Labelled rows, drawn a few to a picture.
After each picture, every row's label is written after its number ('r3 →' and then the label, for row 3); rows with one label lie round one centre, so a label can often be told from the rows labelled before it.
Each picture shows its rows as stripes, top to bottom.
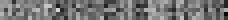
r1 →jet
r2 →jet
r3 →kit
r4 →jet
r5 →jet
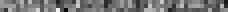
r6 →jet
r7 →jet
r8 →kit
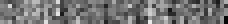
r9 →kit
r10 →jet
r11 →kit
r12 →kit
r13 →jet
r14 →jet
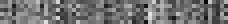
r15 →kit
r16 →jet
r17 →kit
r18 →jet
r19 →kit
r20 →jet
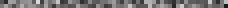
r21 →kit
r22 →jet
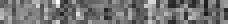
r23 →kit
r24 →kit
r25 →jet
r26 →jet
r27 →jet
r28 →kit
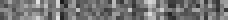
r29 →kit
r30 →kit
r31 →jet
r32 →kit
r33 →kit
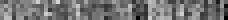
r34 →kit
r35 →jet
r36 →jet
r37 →jet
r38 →jet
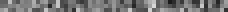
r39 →kit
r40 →kit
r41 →jet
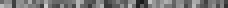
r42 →jet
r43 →jet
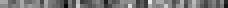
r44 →jet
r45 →jet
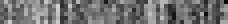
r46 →jet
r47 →kit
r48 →kit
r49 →kit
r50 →kit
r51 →kit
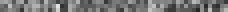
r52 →jet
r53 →kit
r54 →kit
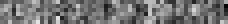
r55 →kit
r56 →jet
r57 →jet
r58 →jet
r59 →kit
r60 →kit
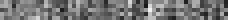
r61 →jet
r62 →jet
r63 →kit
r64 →jet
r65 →kit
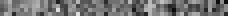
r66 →jet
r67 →kit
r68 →kit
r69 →jet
